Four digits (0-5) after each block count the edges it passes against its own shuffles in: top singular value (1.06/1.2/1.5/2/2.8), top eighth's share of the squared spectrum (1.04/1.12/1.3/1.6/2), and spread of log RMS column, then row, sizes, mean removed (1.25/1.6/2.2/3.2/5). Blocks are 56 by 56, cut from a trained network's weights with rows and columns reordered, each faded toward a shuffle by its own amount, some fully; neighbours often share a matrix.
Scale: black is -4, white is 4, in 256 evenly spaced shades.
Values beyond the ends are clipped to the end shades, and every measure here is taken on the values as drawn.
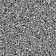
0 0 0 0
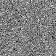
0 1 0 0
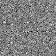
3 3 0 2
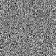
3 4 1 2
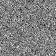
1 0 0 0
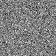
0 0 0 0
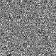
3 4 2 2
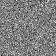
0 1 0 0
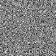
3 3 1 2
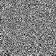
3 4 1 2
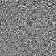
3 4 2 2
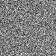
1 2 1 0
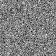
0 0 0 0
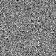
2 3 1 1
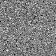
0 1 0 0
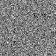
2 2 1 0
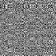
3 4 2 2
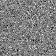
0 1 0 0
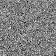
0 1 0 0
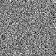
2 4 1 2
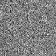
2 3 1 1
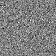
1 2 0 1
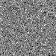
1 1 0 0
